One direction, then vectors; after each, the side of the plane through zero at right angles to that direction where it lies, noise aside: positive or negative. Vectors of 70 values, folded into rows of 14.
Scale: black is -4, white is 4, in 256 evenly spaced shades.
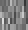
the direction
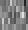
positive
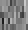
negative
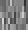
positive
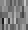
negative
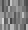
positive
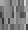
negative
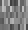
negative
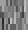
negative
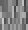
positive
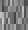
positive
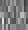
positive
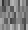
positive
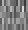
positive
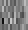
negative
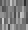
positive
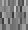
negative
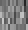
positive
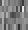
positive
